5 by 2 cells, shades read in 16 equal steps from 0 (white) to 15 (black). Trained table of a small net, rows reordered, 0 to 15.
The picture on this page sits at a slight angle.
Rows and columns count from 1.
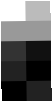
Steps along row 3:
up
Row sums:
4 12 26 28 28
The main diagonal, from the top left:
0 6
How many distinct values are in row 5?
2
